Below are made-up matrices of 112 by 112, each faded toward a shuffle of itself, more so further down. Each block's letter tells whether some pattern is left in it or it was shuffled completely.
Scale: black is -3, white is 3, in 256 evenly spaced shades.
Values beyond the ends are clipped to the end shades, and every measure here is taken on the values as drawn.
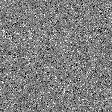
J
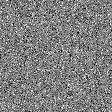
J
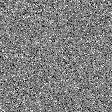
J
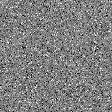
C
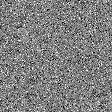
J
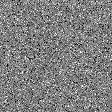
J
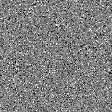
C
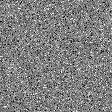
J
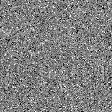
C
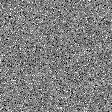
J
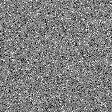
J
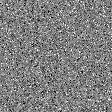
J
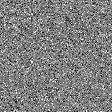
C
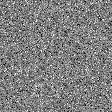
J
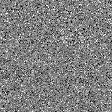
C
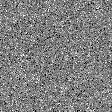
J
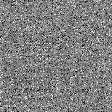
C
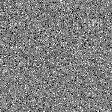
C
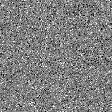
C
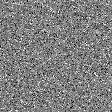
J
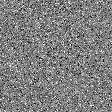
J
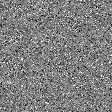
J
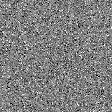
C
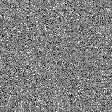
C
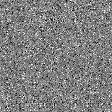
C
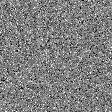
J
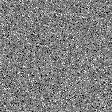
J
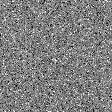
J
